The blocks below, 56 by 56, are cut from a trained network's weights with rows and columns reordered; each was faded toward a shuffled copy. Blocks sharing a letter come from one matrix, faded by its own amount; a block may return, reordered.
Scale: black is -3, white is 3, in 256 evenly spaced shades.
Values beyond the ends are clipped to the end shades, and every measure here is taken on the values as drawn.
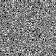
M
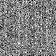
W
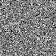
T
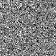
M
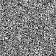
T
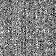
W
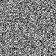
M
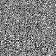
M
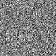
M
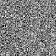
M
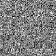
M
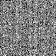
W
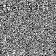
T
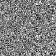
M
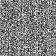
W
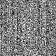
W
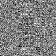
M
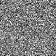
T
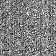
W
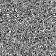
T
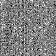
W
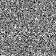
T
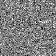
T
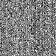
W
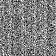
W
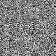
M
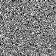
T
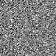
M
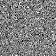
T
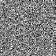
M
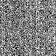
W
